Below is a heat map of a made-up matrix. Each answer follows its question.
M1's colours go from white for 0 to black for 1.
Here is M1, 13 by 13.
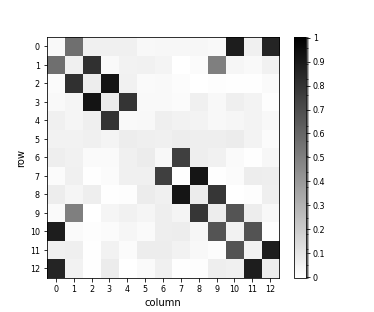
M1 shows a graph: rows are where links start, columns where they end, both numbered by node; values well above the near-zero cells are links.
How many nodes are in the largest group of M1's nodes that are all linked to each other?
2
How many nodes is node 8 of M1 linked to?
2
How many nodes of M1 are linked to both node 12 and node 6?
0
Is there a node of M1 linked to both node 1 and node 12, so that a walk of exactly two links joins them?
yes
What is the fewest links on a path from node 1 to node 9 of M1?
1
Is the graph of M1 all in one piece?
no
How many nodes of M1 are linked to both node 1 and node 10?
2
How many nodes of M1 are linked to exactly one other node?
2
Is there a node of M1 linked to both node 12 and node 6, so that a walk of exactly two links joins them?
no
